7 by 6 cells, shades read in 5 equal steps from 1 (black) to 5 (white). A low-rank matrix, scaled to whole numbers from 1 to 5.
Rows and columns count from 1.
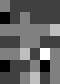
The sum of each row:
13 12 19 14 20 12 16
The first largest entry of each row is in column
1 3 6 3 5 4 4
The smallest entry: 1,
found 3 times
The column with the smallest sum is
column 1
